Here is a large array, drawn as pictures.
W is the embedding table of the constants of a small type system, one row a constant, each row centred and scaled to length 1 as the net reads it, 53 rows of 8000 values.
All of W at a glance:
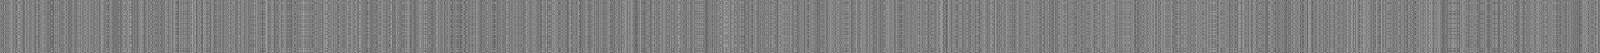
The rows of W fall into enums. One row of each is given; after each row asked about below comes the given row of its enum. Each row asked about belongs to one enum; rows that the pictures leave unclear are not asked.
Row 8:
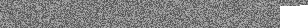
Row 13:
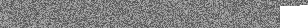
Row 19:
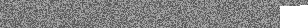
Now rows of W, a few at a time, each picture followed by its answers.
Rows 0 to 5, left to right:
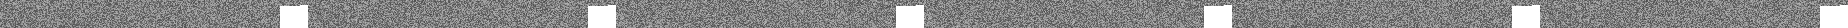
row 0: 19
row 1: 8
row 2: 13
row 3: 13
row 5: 8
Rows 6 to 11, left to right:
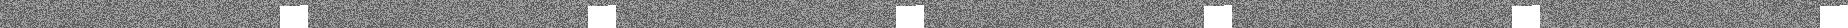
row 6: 19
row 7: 19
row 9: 19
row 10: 19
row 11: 13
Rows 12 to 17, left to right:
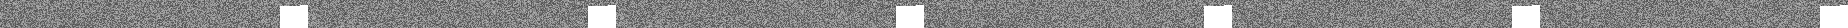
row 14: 13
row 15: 19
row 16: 8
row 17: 8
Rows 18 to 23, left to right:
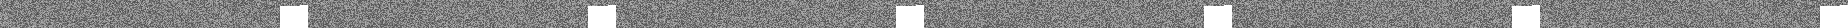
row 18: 13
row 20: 8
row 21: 19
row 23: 13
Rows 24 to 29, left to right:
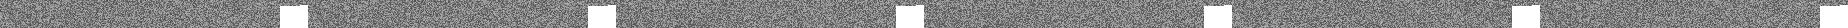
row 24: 8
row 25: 8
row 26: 19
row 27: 19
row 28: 13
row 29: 8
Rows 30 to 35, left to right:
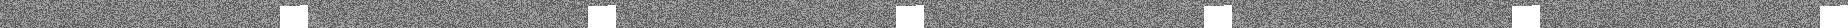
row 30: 19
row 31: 13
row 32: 8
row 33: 8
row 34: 13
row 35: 19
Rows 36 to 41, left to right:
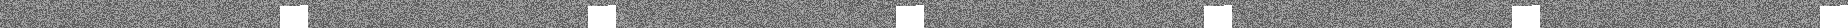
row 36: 19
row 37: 19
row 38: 13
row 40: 8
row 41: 19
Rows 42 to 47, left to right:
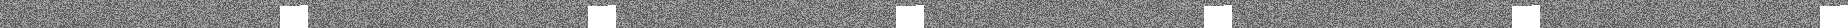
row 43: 19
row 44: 8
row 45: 8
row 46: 8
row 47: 19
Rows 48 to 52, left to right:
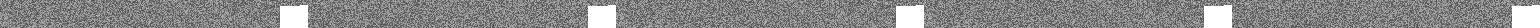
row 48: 13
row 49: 19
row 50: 13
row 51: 13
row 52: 19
